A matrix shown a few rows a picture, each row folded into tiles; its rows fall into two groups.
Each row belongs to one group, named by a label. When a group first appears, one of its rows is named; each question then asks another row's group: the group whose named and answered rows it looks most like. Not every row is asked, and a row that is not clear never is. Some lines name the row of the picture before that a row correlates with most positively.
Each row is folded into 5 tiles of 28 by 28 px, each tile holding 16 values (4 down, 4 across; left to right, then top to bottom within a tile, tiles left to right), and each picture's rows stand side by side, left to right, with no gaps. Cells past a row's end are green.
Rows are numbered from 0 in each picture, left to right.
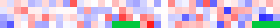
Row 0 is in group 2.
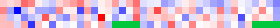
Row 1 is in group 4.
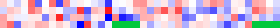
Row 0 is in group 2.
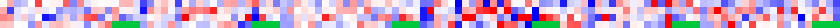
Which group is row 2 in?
2
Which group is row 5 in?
4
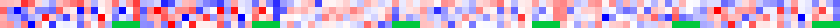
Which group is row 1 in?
4
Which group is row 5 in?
4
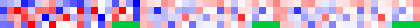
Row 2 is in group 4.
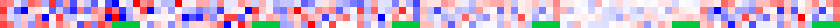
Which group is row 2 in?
4
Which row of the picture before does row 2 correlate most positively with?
0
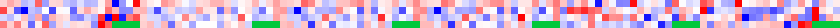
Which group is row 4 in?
2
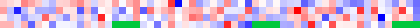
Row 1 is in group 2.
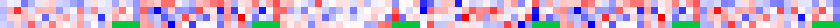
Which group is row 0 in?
4
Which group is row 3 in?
2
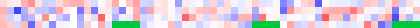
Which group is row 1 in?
2
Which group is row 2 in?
2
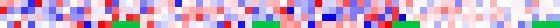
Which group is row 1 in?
2
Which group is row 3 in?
2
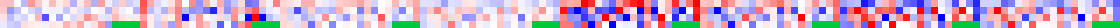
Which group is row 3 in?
4
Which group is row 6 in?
4
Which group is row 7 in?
4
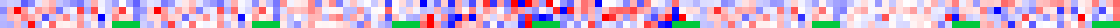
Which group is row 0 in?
4
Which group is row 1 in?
4
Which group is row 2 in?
2
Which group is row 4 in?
2
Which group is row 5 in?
4
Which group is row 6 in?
2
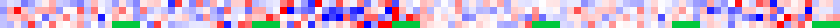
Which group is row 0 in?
4
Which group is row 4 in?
4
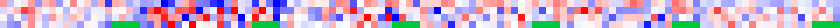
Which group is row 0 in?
2
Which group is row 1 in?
4
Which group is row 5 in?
4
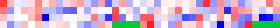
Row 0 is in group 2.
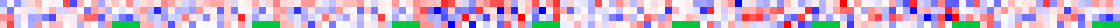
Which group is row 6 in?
2
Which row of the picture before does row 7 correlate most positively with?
1
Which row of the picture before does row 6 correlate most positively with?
0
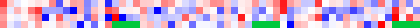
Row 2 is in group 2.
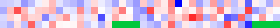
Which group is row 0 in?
4
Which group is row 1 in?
2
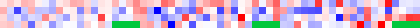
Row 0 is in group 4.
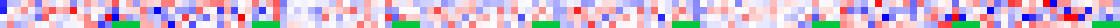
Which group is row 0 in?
2
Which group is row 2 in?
2
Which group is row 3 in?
4
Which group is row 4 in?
4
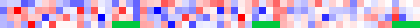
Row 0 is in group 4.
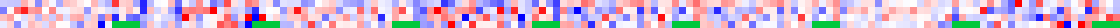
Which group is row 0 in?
2
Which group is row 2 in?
4
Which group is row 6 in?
2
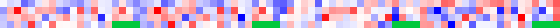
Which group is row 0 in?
4
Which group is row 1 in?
4
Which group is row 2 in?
2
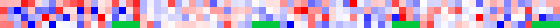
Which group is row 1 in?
2
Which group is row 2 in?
2
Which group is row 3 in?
2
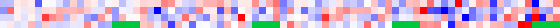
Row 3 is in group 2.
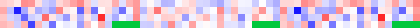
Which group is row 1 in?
4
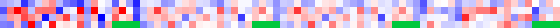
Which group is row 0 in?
4
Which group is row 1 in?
4
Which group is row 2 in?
4
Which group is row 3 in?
2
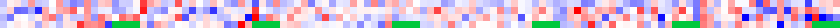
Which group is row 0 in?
2
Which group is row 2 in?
2
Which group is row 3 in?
4
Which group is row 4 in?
4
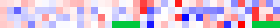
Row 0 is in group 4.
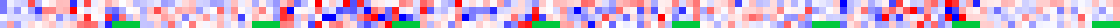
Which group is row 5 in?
2
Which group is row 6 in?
2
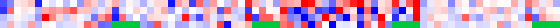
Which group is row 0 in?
2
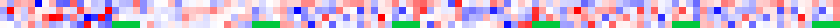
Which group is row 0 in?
2
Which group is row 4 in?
4
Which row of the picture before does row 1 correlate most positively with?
0
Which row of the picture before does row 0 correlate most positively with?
0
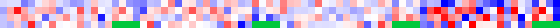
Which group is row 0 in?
4
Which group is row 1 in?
2
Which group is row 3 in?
4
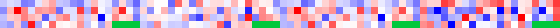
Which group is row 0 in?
4
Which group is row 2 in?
4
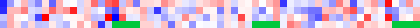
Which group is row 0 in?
2
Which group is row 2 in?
2
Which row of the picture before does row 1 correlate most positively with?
3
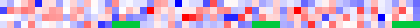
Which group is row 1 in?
2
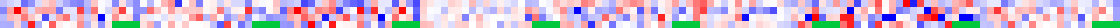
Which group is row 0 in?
4
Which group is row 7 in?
4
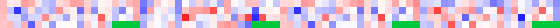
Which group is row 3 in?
4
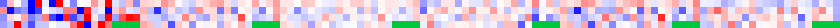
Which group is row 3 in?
2
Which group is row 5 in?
4
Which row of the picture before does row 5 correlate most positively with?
3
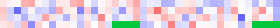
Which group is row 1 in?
4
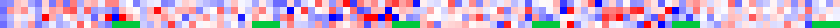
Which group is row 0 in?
2
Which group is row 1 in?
4
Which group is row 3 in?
2
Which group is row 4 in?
2
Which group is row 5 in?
2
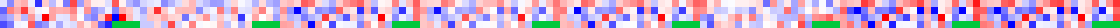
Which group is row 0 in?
2
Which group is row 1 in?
4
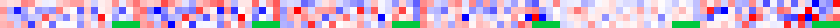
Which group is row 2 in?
4
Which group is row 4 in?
4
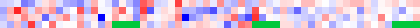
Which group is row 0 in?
4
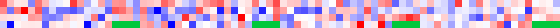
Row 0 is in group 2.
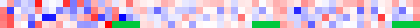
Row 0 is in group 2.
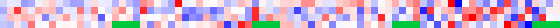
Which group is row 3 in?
2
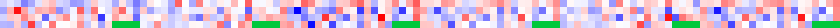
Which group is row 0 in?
4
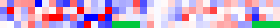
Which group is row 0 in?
2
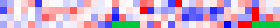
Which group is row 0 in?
2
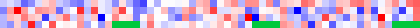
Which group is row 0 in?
4
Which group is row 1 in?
2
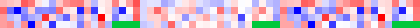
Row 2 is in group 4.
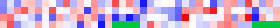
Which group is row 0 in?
2
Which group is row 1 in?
2
